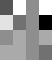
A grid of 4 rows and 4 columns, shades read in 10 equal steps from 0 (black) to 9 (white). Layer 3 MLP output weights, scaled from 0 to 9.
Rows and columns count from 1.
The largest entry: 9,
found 2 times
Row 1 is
3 9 5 9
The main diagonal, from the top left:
3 4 5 4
